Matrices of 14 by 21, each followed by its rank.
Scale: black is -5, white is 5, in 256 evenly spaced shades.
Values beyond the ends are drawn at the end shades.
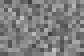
full rank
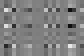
one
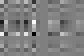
one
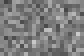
full rank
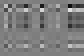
one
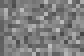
full rank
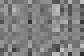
two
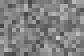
full rank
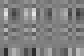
one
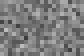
full rank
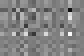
two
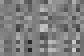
two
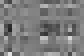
two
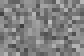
full rank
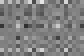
two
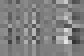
two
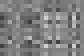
two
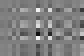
one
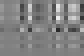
one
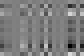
one
